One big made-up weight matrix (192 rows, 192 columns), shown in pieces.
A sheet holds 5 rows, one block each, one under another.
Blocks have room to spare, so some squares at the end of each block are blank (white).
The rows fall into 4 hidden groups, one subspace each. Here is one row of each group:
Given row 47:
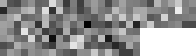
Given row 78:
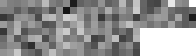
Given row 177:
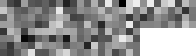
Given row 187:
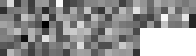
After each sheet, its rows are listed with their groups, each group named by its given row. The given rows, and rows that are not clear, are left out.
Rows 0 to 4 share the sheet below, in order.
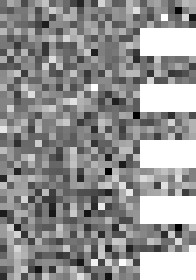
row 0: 187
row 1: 47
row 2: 78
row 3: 47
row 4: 177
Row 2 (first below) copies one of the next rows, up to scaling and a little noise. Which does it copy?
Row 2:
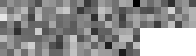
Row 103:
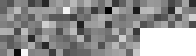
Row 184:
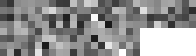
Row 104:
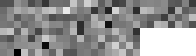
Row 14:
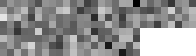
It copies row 14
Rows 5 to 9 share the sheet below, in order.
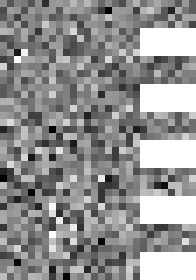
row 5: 78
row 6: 47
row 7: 177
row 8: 177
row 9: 47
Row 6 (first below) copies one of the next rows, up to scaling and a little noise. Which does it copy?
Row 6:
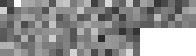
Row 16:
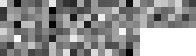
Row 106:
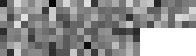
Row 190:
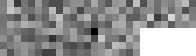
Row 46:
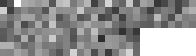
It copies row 46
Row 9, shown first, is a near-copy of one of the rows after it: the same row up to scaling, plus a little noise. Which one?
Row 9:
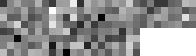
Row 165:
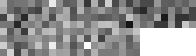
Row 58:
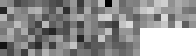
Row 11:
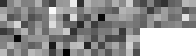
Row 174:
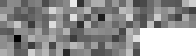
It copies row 11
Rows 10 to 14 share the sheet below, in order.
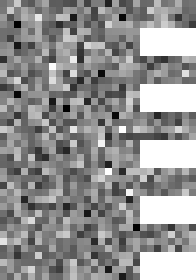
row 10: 177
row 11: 47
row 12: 177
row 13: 177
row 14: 78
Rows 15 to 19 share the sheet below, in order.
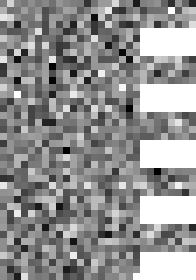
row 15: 78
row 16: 47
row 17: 187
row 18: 177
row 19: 78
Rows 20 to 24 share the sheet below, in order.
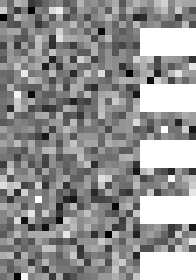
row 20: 177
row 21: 47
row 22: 187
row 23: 78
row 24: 78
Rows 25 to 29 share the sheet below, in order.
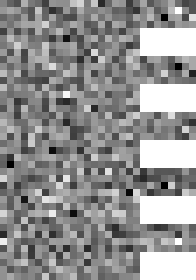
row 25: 187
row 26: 187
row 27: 177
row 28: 47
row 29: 177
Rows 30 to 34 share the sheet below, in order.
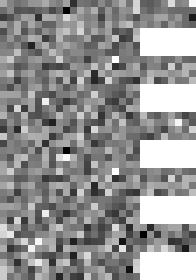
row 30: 78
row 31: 78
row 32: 187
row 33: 78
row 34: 177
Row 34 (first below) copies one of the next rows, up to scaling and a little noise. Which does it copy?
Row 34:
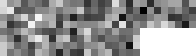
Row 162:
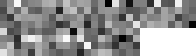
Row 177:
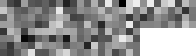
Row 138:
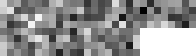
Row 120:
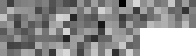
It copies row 138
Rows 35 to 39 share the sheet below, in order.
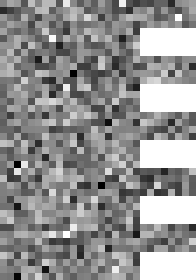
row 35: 177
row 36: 177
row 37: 78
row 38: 47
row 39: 78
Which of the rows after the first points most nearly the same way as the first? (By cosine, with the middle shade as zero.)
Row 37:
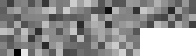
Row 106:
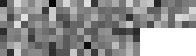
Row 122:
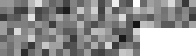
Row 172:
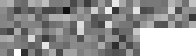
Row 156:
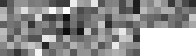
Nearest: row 156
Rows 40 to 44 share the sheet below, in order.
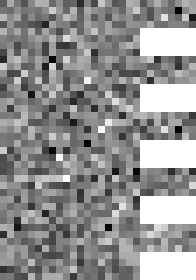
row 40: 187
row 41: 47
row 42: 177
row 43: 78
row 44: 47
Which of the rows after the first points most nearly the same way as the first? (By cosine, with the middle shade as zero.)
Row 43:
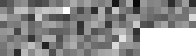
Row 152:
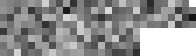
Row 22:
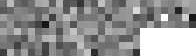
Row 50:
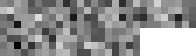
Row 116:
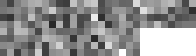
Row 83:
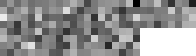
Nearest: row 83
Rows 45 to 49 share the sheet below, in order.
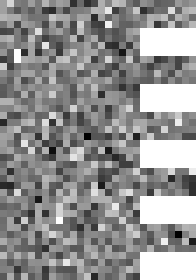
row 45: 78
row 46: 47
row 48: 78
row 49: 187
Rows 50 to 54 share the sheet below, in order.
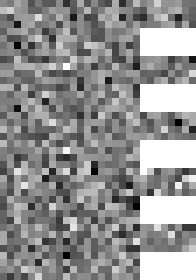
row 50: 177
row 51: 78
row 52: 187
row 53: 47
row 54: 78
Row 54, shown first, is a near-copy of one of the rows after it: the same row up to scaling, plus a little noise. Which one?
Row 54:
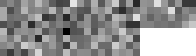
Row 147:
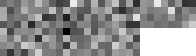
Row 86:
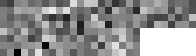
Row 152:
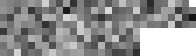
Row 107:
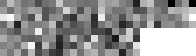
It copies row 147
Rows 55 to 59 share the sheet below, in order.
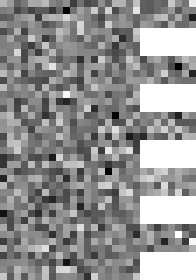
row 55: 78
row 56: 187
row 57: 177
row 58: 47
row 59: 187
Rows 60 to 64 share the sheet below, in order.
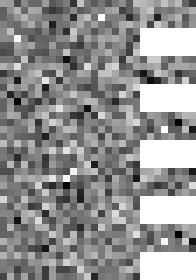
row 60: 47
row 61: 177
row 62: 187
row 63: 78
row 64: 187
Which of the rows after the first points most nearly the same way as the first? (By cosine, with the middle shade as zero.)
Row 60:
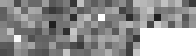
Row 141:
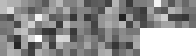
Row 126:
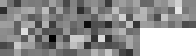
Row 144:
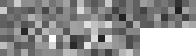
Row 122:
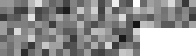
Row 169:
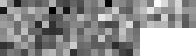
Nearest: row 169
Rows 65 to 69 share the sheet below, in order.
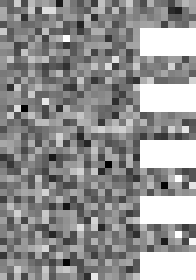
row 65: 187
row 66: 78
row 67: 177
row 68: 187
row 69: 187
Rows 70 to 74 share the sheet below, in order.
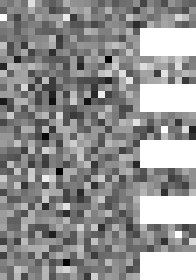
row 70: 177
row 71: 47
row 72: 187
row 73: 187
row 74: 187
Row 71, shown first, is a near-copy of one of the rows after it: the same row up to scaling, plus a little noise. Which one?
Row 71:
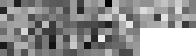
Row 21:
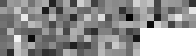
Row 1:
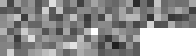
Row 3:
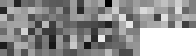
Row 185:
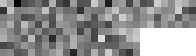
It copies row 3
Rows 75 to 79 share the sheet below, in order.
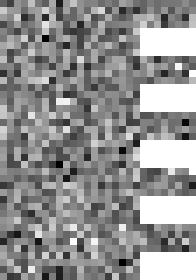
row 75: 187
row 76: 187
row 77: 177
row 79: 177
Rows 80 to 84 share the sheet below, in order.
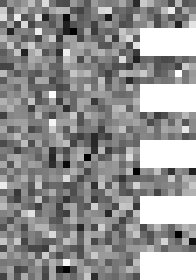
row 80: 78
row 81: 177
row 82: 47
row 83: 78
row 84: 187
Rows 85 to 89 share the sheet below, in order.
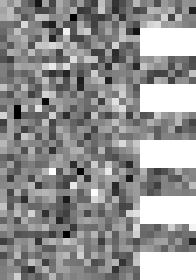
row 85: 177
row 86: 78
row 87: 47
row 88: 177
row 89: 78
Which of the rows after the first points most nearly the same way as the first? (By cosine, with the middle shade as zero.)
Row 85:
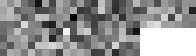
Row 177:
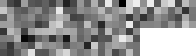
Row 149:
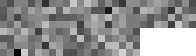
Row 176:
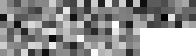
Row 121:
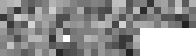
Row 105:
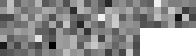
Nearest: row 177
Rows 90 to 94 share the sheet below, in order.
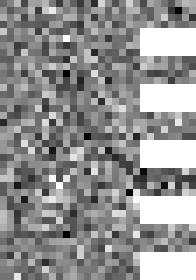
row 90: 187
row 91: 78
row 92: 47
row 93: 47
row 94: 78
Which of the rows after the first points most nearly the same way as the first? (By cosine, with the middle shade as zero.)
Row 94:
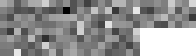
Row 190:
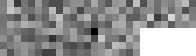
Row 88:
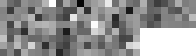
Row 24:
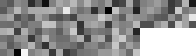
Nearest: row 88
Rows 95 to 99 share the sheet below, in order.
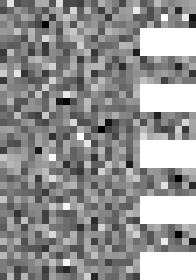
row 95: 187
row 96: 187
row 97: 177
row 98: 187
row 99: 187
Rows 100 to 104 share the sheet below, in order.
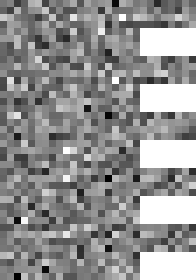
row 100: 177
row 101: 177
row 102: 177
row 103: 78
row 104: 78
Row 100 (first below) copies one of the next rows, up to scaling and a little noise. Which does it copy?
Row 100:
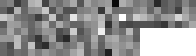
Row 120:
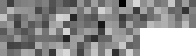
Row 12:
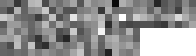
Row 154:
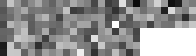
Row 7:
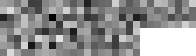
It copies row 12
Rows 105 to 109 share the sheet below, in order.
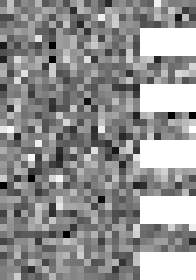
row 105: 177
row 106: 47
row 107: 78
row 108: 177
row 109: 78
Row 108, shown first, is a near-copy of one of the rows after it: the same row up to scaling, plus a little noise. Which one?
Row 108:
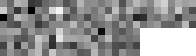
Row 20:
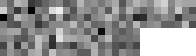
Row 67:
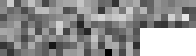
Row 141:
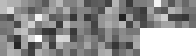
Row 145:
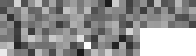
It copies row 20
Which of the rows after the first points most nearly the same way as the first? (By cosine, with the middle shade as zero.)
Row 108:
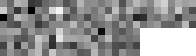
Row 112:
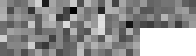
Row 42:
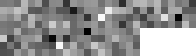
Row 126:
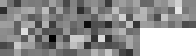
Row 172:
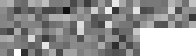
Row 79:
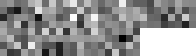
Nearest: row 42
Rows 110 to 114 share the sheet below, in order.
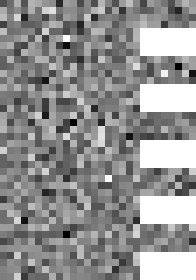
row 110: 187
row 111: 187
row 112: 177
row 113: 78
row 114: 78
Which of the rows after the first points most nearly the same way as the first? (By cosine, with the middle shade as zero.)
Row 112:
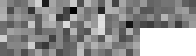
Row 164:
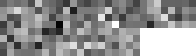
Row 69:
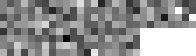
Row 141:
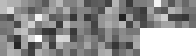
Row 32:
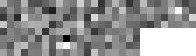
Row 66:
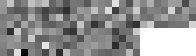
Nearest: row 164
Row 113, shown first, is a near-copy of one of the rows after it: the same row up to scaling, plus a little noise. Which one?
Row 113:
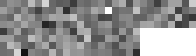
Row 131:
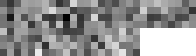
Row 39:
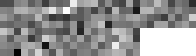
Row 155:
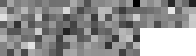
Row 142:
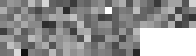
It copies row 142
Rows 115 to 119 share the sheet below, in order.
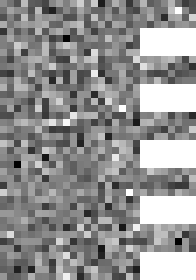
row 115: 187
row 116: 78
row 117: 78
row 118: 177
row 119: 177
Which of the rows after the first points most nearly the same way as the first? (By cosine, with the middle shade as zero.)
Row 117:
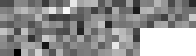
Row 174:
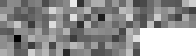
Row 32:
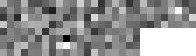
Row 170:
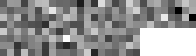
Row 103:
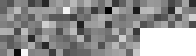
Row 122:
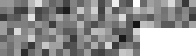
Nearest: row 103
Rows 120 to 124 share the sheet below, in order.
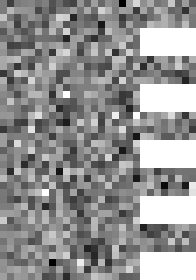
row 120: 177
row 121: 177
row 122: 78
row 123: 187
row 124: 47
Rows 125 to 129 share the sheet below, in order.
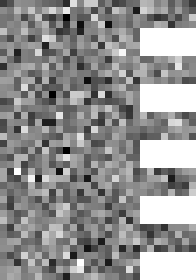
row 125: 78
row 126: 47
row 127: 187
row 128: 187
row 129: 47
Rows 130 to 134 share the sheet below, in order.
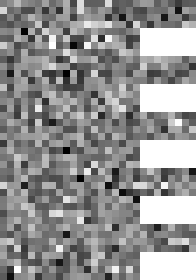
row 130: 47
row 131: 78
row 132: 187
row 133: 177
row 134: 177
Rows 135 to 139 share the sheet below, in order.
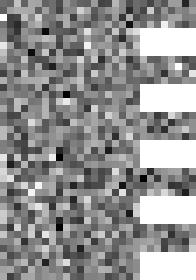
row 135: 177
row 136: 187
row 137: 177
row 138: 177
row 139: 187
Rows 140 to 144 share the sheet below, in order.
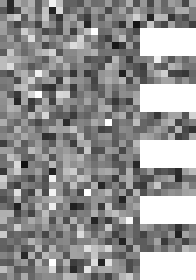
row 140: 47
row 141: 177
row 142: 78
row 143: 47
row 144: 47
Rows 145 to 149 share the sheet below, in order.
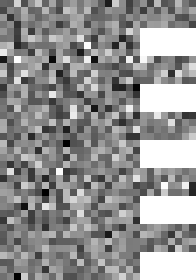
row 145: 177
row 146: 47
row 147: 78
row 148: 187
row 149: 78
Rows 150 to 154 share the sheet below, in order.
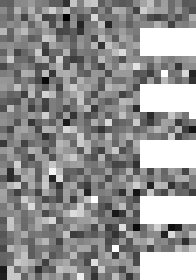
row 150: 78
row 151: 187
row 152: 78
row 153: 47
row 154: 177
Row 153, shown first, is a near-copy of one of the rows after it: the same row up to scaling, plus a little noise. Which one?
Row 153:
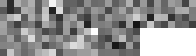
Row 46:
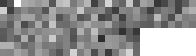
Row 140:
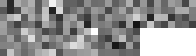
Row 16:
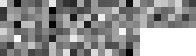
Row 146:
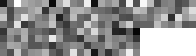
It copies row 140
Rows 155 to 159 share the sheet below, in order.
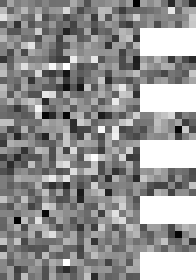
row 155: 78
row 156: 78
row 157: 177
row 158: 78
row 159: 187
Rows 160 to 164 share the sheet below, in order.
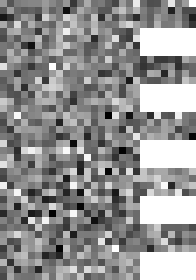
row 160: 78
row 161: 47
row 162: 177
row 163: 47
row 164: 177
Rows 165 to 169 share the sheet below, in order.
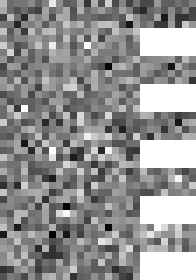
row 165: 47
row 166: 78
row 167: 47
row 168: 187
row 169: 47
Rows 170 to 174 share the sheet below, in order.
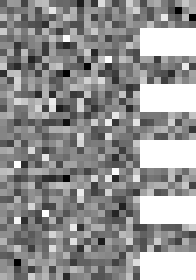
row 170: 187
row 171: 177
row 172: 78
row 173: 78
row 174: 47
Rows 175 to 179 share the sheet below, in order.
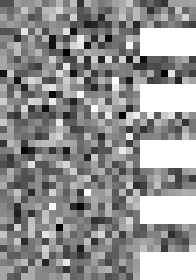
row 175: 47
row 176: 47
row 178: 47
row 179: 187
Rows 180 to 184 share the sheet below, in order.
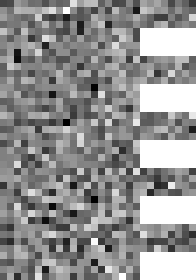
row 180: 78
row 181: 47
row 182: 78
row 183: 47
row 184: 78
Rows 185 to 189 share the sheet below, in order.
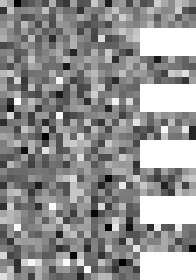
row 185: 47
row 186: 177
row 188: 177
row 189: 177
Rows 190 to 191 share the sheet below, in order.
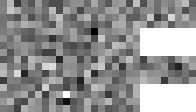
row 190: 47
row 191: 187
